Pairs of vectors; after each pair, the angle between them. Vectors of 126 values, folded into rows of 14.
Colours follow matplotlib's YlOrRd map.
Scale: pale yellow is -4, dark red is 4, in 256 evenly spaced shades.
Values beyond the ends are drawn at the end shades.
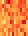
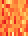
nearly opposite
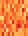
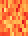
orthogonal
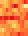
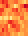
nearly opposite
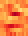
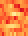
nearly opposite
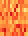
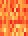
nearly opposite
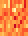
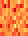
nearly opposite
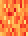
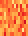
orthogonal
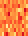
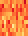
partly opposed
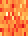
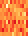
orthogonal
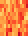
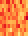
nearly opposite
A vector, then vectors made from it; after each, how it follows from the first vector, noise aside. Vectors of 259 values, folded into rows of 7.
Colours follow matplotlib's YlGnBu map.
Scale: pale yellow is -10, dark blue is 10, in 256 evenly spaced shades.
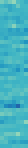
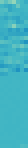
partly zeroed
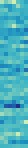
scaled up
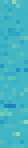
partly zeroed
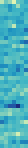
scaled up
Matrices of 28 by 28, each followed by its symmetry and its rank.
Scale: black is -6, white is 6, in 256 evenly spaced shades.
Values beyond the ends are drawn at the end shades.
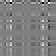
neither, rank one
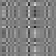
neither, rank one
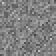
symmetric, full rank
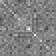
symmetric, rank five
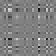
symmetric, rank one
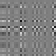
neither, rank one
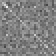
symmetric, rank five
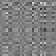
neither, rank two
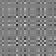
symmetric, rank one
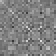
symmetric, rank five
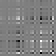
symmetric, rank one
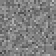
antisymmetric, full rank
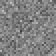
symmetric, full rank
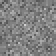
symmetric, full rank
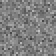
antisymmetric, full rank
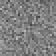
antisymmetric, full rank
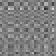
neither, rank two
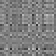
neither, rank two
